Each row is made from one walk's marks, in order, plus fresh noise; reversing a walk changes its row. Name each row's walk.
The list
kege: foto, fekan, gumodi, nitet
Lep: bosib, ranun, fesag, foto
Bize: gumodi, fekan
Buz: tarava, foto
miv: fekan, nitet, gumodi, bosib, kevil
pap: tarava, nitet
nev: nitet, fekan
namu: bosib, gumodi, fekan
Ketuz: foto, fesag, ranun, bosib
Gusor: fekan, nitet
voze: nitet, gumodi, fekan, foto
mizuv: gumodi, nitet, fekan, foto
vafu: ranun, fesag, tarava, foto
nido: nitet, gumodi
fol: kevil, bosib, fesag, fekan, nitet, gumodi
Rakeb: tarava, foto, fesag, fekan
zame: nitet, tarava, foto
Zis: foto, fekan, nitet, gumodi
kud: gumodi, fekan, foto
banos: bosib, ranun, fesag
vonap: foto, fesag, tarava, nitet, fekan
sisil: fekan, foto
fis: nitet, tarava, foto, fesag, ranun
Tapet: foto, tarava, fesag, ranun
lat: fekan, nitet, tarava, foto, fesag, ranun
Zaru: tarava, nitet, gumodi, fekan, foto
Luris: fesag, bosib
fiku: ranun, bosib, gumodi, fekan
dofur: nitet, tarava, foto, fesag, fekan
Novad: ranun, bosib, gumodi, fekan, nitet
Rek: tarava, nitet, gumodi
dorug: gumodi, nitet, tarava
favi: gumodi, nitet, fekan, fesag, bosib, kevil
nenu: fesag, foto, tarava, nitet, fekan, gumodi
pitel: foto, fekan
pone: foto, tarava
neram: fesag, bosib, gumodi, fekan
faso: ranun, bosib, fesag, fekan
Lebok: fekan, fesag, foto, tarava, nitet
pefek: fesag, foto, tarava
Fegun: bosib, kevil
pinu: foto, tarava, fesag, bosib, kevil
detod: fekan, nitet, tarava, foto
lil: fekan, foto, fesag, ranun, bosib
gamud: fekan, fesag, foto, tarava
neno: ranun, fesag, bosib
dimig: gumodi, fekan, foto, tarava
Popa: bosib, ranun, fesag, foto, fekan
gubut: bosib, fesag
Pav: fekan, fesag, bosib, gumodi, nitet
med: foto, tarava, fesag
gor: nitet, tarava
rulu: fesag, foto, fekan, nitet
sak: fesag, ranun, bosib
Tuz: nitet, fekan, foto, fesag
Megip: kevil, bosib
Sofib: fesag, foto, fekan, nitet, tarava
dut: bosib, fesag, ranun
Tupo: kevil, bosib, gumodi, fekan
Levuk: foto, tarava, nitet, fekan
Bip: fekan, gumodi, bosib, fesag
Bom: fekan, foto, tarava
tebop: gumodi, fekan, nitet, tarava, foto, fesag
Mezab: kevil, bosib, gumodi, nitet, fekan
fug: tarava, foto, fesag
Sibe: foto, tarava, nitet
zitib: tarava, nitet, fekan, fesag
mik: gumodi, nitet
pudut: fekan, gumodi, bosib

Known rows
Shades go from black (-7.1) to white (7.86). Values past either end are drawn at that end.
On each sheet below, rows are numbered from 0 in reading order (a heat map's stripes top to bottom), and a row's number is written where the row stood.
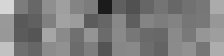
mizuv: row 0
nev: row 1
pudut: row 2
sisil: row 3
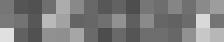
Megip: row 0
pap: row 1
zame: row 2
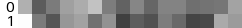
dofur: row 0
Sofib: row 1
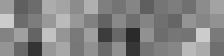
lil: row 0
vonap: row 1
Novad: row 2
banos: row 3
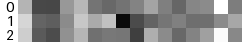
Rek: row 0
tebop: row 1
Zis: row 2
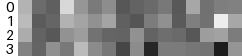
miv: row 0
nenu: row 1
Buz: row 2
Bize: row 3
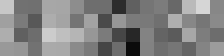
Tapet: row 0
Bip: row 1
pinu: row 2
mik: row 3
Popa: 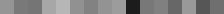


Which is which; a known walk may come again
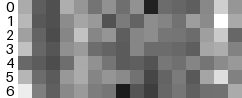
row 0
sak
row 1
nido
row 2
fug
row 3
Buz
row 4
Megip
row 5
Ketuz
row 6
mizuv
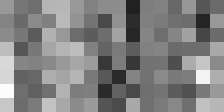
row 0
Popa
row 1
Bize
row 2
namu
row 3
dofur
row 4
vafu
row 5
fis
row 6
dorug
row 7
lat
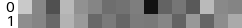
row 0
Lep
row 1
Gusor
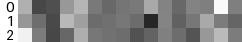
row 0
Rek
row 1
Fegun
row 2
pone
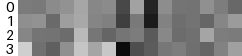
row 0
fiku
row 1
mik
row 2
pitel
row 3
tebop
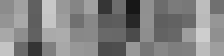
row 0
Novad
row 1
rulu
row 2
Sibe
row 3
Tuz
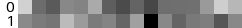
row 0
zame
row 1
neram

